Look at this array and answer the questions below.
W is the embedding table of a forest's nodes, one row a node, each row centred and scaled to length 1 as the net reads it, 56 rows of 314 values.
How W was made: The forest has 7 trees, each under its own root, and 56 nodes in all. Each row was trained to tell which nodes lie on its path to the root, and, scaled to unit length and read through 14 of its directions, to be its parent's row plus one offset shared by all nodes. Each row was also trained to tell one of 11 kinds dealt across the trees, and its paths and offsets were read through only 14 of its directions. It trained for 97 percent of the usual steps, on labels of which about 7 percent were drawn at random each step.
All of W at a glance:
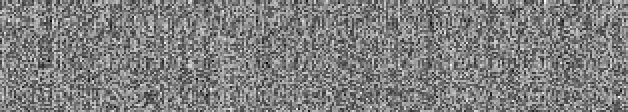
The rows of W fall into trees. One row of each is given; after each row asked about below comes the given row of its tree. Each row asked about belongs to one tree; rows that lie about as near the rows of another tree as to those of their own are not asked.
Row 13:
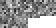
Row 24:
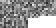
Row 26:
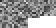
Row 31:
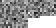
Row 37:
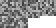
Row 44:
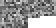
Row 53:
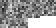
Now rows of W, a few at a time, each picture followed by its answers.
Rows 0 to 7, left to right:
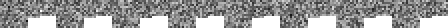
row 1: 31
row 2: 13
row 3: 37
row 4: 37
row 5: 31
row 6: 26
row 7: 31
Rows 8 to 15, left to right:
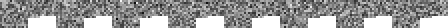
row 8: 37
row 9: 24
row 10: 24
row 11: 24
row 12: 24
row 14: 37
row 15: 13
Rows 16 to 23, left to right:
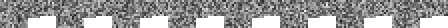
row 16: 53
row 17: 53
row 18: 13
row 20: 31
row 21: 31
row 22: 13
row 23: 13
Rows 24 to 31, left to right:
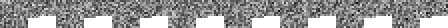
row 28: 26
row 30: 31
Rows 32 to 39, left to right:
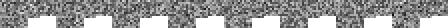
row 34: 13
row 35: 53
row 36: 26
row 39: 24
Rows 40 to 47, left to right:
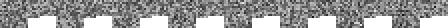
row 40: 26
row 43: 13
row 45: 24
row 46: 24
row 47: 31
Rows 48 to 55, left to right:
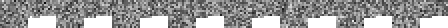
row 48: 31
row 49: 31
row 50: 31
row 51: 13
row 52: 24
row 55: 53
